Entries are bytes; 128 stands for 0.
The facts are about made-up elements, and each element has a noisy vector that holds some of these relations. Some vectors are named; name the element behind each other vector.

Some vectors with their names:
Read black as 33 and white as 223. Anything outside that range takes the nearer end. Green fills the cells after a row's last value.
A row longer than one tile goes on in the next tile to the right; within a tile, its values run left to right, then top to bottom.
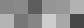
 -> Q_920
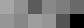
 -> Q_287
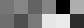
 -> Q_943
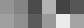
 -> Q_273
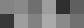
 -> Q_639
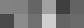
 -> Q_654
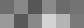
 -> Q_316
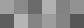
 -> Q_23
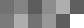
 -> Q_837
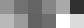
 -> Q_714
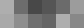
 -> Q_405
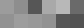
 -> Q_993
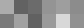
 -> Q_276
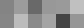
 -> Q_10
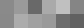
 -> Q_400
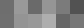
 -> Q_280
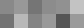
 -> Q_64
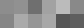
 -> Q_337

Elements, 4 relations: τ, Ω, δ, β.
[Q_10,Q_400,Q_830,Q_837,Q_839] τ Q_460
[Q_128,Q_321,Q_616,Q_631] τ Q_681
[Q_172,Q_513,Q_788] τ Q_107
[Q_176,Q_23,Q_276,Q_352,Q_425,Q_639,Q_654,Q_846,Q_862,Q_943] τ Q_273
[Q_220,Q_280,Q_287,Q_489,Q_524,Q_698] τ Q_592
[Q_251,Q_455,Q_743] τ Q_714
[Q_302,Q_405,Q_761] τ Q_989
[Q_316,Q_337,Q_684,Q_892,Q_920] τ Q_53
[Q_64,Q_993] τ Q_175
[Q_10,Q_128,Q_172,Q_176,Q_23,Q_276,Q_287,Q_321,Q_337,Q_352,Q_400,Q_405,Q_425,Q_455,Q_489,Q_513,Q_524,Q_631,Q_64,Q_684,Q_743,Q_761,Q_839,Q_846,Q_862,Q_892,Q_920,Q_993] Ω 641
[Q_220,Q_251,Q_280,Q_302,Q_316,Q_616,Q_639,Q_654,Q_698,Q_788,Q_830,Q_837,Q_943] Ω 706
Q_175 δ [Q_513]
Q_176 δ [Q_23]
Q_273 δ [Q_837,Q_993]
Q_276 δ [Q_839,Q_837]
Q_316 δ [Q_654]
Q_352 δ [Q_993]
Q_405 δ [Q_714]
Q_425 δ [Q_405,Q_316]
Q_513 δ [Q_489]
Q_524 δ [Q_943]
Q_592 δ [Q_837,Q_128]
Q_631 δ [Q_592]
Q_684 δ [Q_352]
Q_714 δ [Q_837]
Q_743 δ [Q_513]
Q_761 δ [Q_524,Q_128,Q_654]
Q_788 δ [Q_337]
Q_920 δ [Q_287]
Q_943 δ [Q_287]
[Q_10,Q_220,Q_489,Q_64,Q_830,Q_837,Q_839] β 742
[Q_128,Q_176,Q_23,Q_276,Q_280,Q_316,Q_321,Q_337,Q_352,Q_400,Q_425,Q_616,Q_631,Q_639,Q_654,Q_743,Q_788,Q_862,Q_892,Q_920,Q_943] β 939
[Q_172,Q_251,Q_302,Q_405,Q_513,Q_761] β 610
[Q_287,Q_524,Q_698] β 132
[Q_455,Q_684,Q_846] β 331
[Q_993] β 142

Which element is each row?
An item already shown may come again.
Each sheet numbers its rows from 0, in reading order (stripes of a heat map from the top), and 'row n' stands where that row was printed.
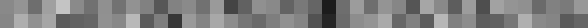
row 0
Q_337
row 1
Q_616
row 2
Q_639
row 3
Q_698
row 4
Q_280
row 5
Q_846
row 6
Q_455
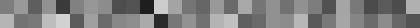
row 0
Q_175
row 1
Q_513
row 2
Q_176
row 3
Q_616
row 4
Q_761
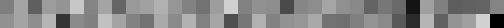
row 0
Q_489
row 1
Q_839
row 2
Q_128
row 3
Q_684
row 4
Q_698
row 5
Q_524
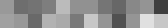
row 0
Q_631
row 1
Q_592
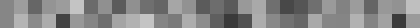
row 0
Q_10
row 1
Q_788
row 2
Q_172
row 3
Q_405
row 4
Q_10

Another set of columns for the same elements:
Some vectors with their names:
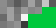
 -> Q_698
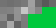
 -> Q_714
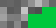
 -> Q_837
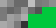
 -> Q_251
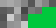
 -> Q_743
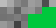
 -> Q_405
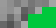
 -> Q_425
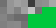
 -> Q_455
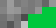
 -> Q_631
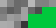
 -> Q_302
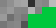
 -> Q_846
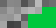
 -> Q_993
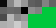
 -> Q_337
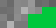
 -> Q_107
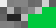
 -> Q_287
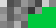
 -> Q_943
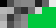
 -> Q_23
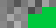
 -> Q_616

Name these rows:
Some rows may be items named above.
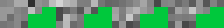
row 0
Q_846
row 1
Q_513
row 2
Q_273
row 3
Q_592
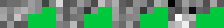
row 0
Q_273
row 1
Q_943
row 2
Q_654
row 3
Q_788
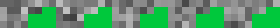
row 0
Q_837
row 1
Q_524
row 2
Q_639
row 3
Q_316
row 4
Q_276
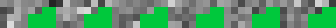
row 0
Q_175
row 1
Q_684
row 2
Q_128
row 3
Q_761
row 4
Q_316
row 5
Q_489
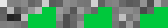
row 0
Q_287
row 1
Q_839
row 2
Q_280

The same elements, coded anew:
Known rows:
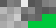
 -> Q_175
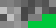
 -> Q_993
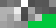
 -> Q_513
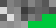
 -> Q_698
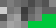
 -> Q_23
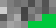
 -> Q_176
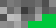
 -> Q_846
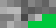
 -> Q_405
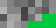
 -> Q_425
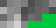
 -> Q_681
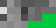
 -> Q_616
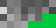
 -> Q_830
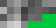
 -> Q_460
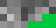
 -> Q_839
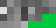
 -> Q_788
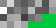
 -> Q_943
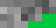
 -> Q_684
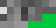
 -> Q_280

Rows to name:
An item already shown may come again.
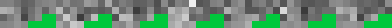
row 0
Q_631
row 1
Q_524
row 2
Q_846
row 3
Q_175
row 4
Q_837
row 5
Q_616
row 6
Q_761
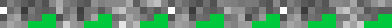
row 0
Q_639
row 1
Q_276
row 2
Q_714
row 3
Q_654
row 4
Q_684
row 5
Q_639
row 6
Q_592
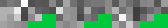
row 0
Q_513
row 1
Q_316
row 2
Q_287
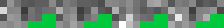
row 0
Q_616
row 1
Q_455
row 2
Q_273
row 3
Q_489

